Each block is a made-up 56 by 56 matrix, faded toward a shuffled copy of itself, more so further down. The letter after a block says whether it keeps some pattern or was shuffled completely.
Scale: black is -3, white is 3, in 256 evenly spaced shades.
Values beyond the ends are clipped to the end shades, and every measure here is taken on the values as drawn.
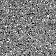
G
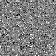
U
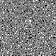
U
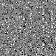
U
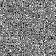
U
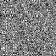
U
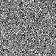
U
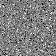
G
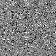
U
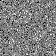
G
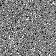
G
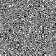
U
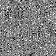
U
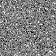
U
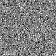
U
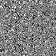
U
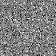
U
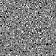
U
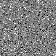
U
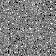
U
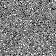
G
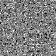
U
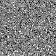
U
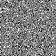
U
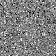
U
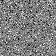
G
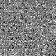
U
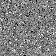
G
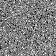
G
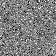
G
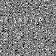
U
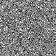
U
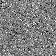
G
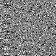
U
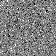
G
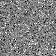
G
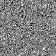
U
